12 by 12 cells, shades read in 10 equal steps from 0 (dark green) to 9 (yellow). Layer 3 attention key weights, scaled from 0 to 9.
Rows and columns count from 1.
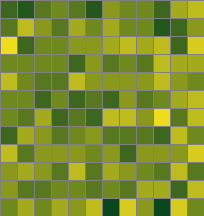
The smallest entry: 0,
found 2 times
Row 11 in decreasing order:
7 6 6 5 4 4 4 3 3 3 3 2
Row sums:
42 50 65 52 60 46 58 47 59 57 50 57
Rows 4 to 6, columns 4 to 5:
4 2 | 3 7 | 4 2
